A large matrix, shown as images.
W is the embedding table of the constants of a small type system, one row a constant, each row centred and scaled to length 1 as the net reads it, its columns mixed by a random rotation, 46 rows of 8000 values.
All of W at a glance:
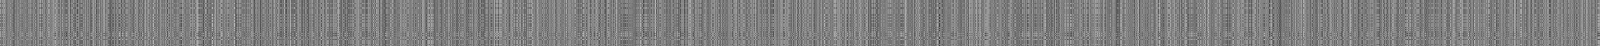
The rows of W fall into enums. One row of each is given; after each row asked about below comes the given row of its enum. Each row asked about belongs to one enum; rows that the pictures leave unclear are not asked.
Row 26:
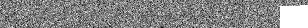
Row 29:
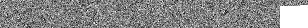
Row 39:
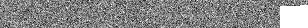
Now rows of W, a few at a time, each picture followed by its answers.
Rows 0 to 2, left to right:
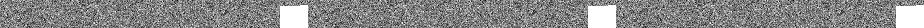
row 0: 29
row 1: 29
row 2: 29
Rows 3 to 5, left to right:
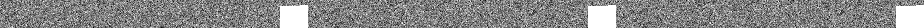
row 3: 26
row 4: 29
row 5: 29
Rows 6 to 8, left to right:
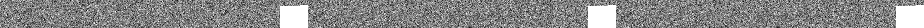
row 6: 29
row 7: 26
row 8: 26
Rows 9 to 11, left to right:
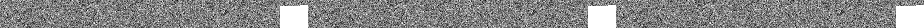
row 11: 29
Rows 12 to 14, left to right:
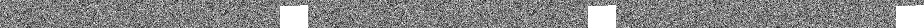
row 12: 29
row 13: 29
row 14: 26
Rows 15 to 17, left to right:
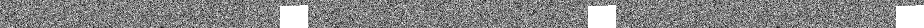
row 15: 26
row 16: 29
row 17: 26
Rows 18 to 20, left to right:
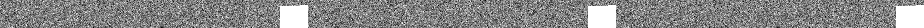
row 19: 29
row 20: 26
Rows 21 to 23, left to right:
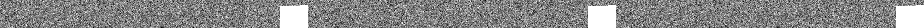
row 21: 26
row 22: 29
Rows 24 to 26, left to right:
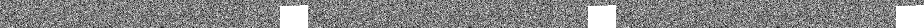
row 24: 26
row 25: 26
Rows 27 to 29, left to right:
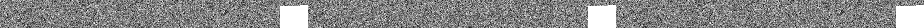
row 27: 29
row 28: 26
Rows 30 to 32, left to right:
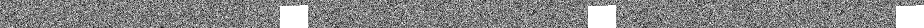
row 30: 26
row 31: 29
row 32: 29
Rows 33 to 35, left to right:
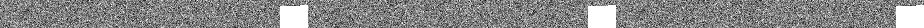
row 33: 39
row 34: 29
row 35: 39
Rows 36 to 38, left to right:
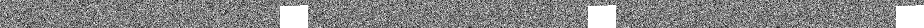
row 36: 29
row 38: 26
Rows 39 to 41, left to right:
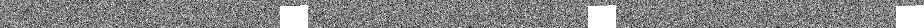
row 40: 26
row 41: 26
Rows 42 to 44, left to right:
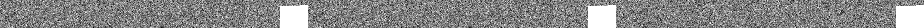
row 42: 26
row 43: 26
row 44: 29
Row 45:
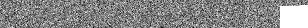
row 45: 26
